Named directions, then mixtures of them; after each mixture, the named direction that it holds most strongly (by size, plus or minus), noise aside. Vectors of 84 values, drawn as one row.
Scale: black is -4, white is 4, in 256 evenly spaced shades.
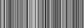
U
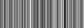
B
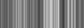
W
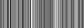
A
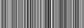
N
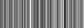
B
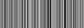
B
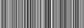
N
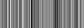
A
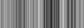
W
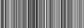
U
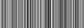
N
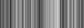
W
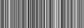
U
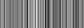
U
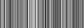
U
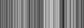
W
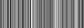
A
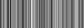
A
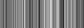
W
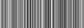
N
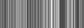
W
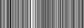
A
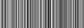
N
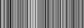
U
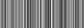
N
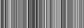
U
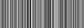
N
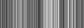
W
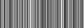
B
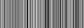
U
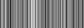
U
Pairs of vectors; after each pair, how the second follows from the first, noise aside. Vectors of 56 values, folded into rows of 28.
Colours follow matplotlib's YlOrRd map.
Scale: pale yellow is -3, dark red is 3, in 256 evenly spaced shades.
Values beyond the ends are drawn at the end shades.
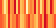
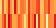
wrapped around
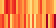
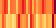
shuffled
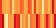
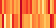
shuffled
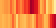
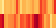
wrapped around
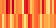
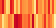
shuffled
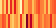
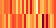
wrapped around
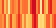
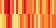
wrapped around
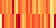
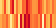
shuffled
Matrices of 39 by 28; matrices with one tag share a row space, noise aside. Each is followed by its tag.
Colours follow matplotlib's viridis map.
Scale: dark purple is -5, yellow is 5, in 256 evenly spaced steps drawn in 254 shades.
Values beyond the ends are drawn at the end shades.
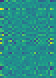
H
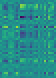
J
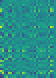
H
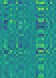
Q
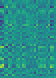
H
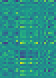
J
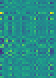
H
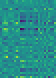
J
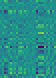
Q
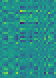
J
